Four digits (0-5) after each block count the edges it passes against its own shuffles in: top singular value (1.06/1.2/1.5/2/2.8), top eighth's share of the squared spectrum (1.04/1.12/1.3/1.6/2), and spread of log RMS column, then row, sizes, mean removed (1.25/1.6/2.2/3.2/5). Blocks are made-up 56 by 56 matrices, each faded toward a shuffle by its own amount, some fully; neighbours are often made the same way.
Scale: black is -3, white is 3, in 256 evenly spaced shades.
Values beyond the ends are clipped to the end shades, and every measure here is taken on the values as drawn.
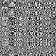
4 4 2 3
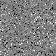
2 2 0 0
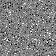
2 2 0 0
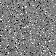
0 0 0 0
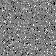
2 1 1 0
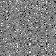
3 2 1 1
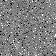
0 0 0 0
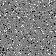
2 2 0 0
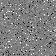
2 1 0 0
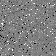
2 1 0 0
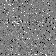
2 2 0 0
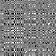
5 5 3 3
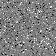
0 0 0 0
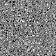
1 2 1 2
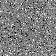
0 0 0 0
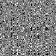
3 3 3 1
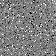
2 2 0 0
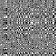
5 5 3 3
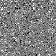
3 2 0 1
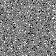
2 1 0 0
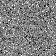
1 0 0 0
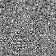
3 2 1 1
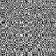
4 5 3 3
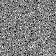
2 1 0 0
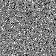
1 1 0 0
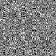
4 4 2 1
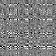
4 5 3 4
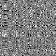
4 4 2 2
